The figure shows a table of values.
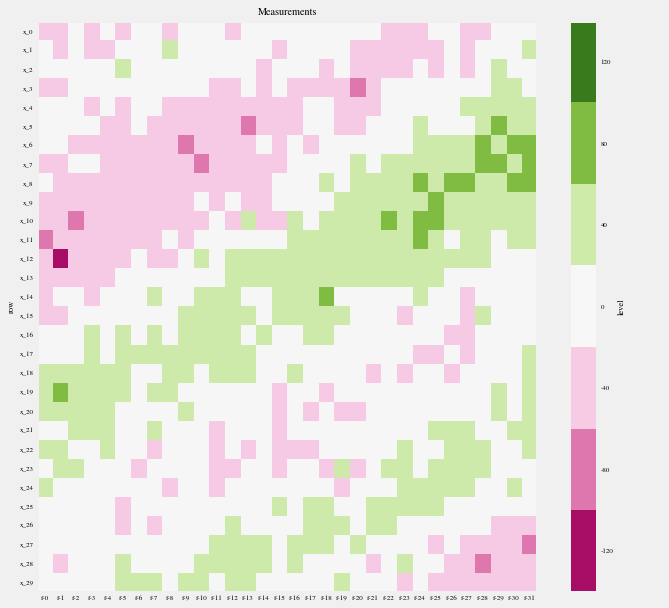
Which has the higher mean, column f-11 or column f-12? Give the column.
f-12
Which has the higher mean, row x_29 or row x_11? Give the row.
x_11
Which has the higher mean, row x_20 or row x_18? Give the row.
x_18
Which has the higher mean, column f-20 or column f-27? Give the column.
f-27
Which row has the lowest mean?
x_0
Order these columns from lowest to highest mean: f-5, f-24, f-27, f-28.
f-5, f-27, f-28, f-24
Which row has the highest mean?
x_18
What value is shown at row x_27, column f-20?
40
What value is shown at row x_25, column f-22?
40
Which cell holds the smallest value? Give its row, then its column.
x_12, f-1
